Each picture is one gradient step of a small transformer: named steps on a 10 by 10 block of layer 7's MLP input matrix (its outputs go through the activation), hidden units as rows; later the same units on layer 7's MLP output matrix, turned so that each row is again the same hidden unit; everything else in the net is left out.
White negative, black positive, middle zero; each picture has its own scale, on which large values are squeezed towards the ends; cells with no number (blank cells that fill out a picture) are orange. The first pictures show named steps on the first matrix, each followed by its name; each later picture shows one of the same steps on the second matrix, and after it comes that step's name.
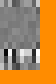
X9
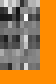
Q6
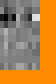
Q6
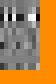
Q6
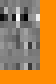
Q6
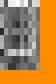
X9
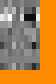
Q6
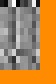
X9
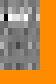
Q6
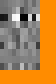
Q6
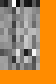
X9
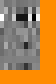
Q6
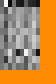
X9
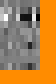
Q6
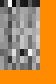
X9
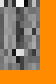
X9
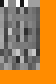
X9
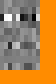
Q6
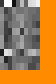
X9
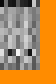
X9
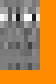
Q6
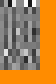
X9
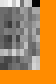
X9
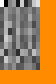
X9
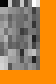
X9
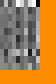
X9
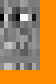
Q6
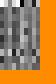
X9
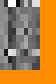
X9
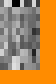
X9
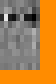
Q6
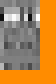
Q6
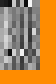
X9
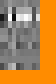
Q6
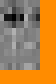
Q6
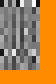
X9
